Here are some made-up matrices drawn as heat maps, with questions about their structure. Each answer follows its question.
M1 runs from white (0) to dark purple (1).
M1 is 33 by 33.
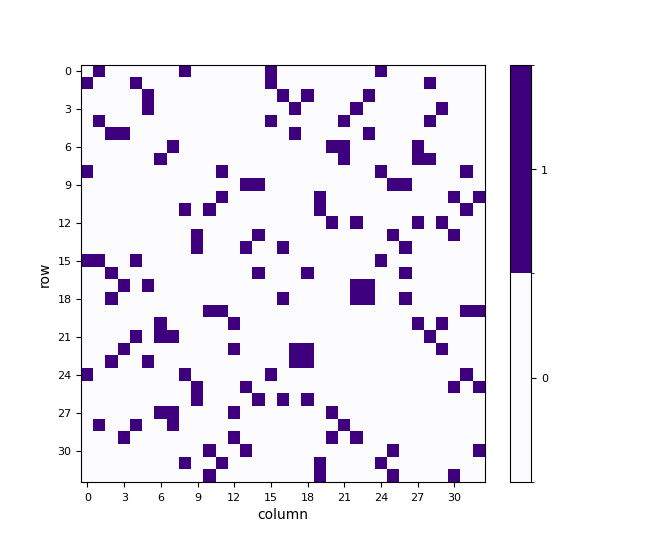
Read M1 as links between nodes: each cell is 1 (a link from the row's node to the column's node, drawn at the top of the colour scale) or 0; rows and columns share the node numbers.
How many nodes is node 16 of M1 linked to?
4
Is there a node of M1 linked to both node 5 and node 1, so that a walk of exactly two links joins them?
no
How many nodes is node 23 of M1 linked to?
4
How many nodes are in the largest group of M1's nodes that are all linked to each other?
3
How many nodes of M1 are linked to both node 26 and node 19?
0
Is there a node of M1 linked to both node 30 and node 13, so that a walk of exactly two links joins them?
yes
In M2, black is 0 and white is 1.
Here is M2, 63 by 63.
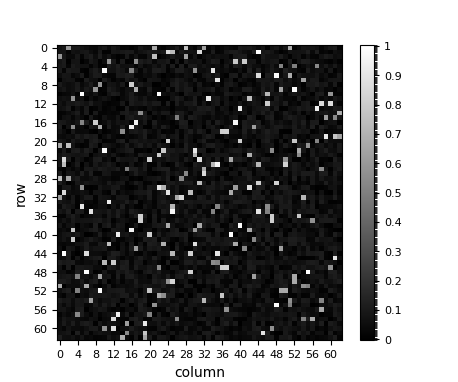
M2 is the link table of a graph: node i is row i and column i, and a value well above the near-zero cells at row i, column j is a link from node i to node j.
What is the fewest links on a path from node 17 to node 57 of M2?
4
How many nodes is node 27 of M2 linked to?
2
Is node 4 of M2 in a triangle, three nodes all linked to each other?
yes
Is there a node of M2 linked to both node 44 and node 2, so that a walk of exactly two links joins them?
no
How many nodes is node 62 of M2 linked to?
2
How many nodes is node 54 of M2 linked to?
4
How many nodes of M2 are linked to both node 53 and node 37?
0
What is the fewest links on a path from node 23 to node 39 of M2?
2
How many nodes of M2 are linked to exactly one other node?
2
